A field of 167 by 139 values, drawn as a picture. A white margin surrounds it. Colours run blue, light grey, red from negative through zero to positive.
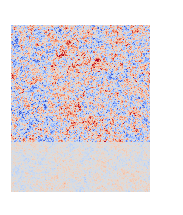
Overall the values sit about 50% of the way up the scale. There are no regular stripes. Neither half mirrors the other. No single row or column stands out from its neighbours. A horizontal seam about 70% of the way down splits the table, and the bottom part is calmer.
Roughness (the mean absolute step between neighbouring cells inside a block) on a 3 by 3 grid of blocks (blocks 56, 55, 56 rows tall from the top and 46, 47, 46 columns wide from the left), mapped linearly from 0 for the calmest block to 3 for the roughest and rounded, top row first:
333 / 333 / 000
